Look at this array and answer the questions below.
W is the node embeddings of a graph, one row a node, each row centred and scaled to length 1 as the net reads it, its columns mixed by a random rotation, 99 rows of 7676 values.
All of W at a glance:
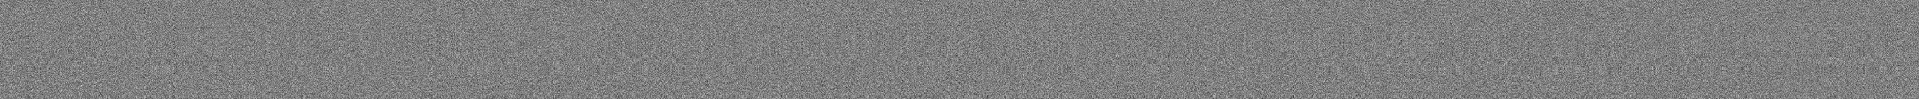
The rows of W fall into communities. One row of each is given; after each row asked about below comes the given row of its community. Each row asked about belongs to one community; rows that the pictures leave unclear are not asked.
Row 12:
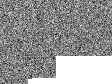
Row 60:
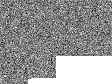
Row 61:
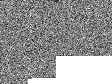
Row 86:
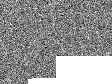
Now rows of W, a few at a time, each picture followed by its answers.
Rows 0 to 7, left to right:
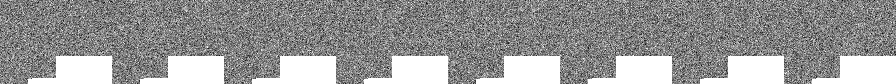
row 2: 60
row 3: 12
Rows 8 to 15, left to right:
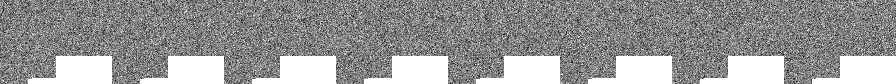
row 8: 60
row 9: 61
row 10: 61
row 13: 61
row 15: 86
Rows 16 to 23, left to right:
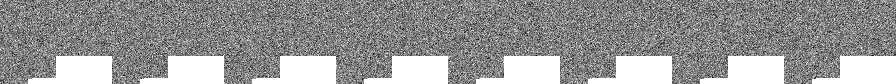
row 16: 12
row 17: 12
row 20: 86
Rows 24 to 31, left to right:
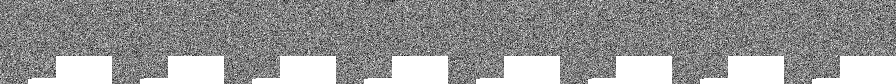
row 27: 61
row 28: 61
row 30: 86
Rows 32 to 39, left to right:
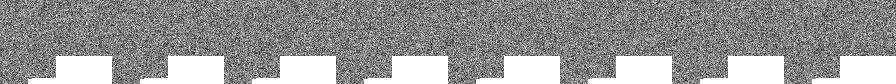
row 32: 61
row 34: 61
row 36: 86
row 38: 86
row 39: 61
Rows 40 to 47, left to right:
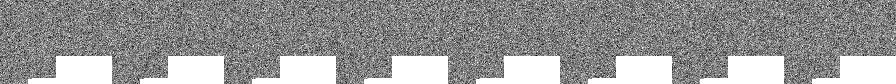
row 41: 86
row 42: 86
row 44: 86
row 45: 61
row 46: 61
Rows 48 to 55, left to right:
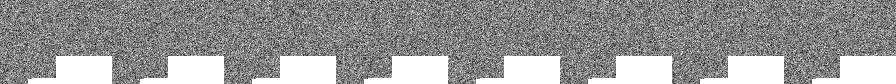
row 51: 12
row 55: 86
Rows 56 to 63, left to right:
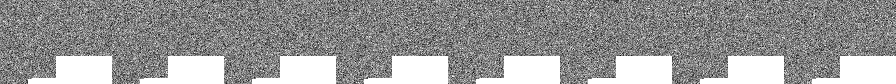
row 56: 86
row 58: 61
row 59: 60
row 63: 61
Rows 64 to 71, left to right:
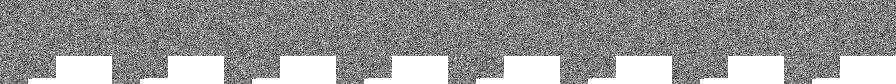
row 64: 61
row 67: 12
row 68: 12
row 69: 12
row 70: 86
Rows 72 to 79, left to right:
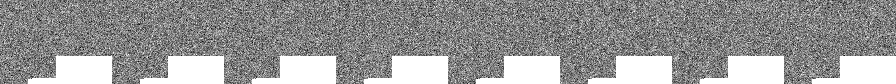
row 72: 12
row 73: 86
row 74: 12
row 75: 60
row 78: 12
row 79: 61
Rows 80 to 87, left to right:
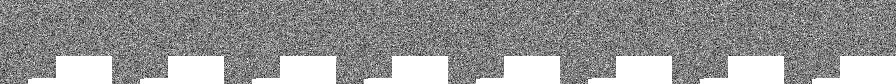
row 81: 61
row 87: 86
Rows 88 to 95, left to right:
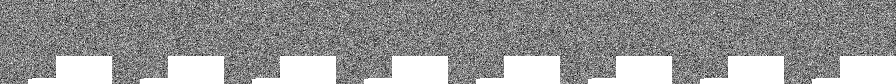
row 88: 86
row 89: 60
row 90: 86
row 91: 12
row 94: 61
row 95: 86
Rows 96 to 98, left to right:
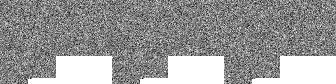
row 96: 86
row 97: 86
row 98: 60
